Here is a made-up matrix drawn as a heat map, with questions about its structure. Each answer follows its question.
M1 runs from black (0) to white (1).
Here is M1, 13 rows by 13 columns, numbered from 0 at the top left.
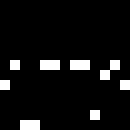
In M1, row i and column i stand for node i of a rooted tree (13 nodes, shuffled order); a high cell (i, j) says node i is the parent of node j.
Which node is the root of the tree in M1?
6
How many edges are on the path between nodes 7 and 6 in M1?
1
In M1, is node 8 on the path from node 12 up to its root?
yes
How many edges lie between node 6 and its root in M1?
0
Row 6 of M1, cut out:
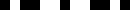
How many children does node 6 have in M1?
6
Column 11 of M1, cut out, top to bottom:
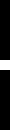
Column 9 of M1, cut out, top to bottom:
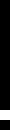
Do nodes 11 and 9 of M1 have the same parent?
no
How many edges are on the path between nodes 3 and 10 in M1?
5
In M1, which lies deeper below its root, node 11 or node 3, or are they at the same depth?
node 3
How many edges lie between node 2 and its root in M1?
3
